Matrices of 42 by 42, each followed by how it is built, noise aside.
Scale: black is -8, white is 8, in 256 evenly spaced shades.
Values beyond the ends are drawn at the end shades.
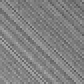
Toeplitz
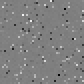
sparse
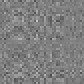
low rank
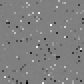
sparse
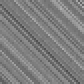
Toeplitz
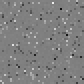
sparse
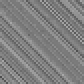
Toeplitz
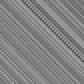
Toeplitz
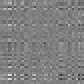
low rank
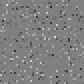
sparse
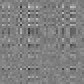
low rank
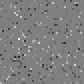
sparse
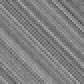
Toeplitz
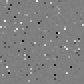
sparse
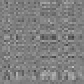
low rank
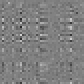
low rank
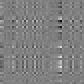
low rank
